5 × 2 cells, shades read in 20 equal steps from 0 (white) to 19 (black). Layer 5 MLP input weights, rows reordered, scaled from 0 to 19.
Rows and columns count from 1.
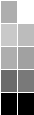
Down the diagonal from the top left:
6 5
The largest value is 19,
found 2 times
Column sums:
46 41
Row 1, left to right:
6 0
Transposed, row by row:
6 4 6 11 19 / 0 5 7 10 19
